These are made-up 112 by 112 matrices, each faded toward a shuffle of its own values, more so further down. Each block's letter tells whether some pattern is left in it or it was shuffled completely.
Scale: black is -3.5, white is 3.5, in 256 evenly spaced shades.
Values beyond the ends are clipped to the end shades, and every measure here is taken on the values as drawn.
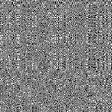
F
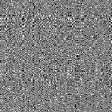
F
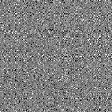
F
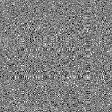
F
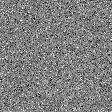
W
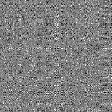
F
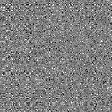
F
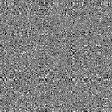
F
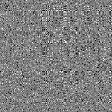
F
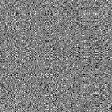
F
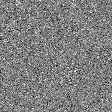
W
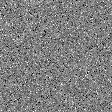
W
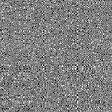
F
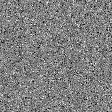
W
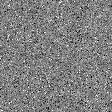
W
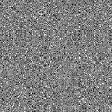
F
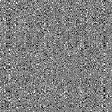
F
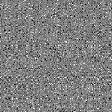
F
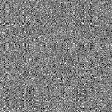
F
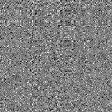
F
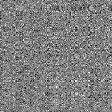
F
